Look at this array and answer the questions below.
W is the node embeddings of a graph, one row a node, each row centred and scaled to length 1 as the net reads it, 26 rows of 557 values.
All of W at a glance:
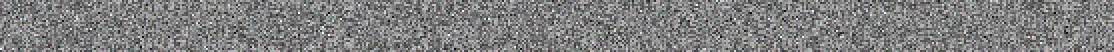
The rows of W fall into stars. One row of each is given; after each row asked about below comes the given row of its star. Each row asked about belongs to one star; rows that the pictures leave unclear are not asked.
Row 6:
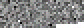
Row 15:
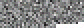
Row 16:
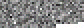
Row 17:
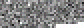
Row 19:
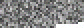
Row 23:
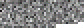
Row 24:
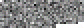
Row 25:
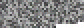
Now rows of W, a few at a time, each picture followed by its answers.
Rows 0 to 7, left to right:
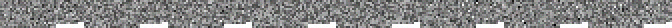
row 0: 23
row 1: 6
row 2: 19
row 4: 19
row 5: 25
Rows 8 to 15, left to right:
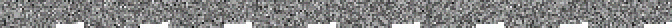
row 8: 15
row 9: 25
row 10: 24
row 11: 23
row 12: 24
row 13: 16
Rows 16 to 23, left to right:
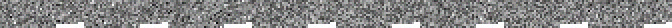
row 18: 16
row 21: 19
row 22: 15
